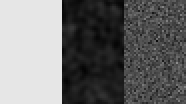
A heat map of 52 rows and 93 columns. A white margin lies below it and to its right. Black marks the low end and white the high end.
It is made of 1 by 3 panels. Panel 1,1: very high, flat. Panel 1,2: very low, blotchy, faint in contrast. Panel 1,3: low, fine-grained.
